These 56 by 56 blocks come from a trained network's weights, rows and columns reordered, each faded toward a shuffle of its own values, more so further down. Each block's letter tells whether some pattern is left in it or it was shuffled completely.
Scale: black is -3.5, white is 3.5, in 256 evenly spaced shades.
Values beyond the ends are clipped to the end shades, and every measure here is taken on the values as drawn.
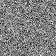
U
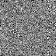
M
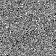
U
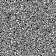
U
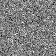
U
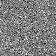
U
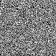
M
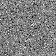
U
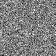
U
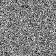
U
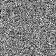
U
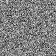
U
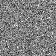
U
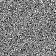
U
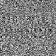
M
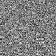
M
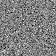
U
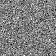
U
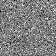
U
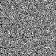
M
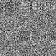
M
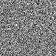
M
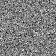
U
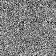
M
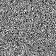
U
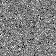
U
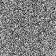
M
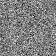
U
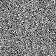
U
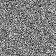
U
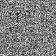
M
